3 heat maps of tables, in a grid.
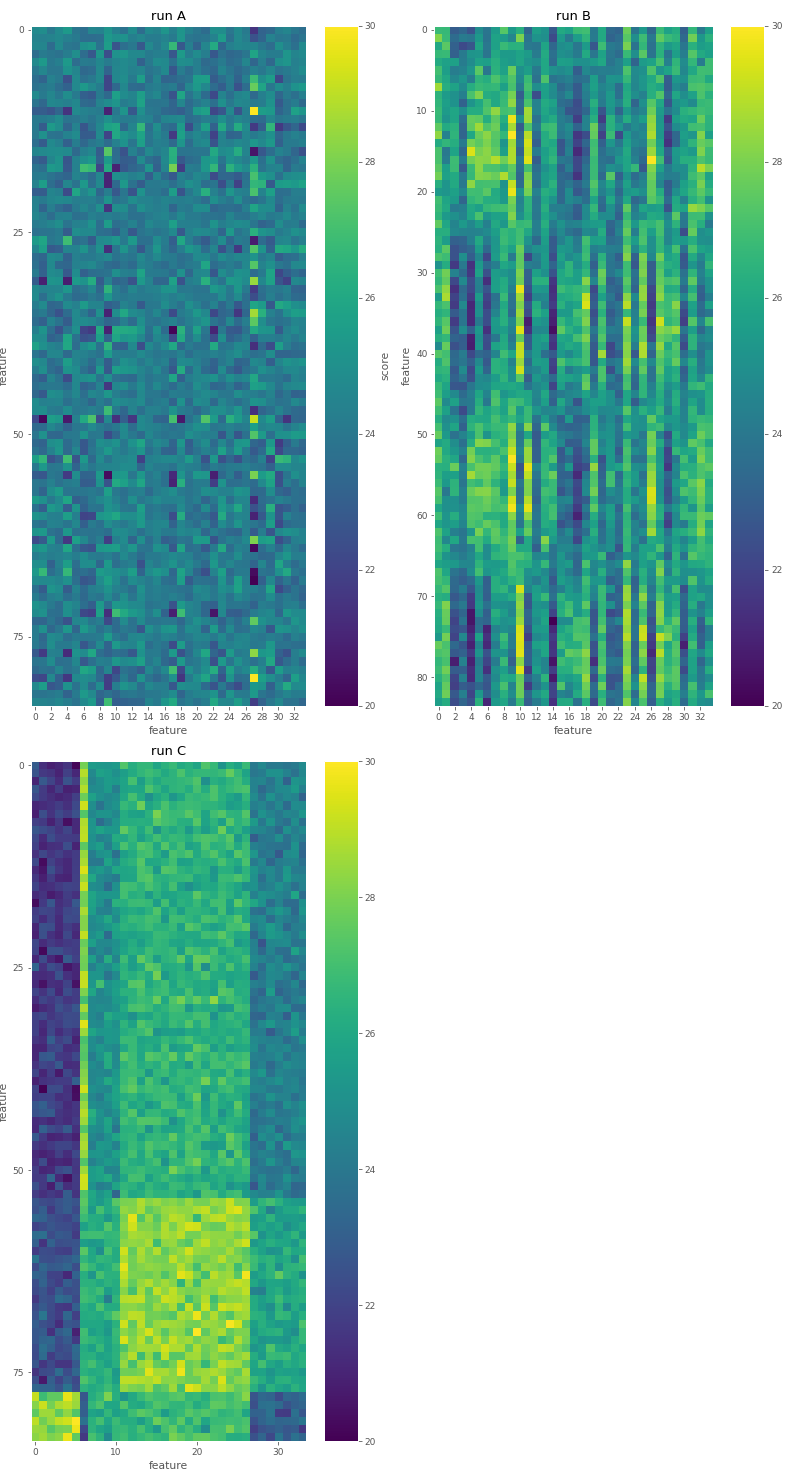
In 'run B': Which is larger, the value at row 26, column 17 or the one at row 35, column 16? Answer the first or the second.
the second
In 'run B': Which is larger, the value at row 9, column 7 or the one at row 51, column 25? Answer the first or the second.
the first
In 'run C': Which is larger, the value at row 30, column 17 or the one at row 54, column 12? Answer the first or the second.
the second
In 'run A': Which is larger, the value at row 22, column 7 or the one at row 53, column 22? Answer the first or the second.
the second
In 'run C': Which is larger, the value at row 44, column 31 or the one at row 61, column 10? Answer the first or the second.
the second
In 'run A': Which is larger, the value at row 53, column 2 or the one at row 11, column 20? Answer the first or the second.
the second
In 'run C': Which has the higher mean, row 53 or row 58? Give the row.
58
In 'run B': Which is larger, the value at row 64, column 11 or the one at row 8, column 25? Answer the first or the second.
the first
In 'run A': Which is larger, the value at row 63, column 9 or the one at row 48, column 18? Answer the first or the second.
the first
